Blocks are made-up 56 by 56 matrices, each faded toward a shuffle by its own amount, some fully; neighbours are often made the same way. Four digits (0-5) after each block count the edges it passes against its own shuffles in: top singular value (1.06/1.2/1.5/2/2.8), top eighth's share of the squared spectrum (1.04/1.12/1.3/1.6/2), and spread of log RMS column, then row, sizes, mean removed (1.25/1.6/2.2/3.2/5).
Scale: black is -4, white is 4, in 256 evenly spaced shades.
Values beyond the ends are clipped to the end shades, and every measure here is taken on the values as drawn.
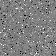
0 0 0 0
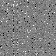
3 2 1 0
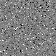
1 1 0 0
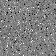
0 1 0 0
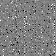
3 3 1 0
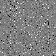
3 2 1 0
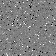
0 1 0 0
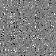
3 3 2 1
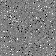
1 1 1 0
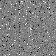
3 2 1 0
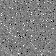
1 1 0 0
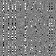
4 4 3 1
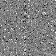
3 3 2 0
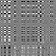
5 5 4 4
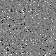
2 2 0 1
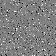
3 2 0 0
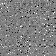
3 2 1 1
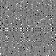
4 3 1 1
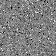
1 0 0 0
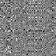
4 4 2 2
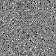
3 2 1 0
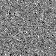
1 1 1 0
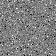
0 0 0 0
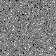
0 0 0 0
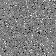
0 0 0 0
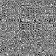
4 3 2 2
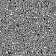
3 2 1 0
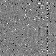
3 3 1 0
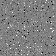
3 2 1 0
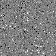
0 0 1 0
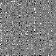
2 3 3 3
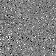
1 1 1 1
